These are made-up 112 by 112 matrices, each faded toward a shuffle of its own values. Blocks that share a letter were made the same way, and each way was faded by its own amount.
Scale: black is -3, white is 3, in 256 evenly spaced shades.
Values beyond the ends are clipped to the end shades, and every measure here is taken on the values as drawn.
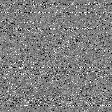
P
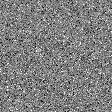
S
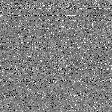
P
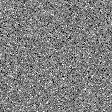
S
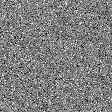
S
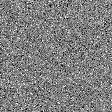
S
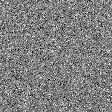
S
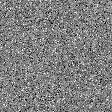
S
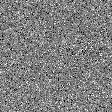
S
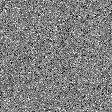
S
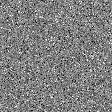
S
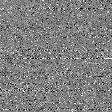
P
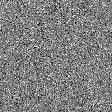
S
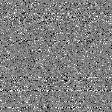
P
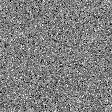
S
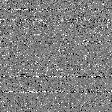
P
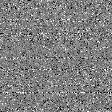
P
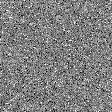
S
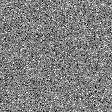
S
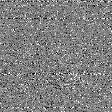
P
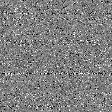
P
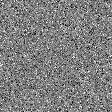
S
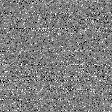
P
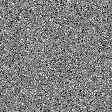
S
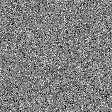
S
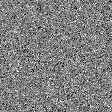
S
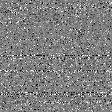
P
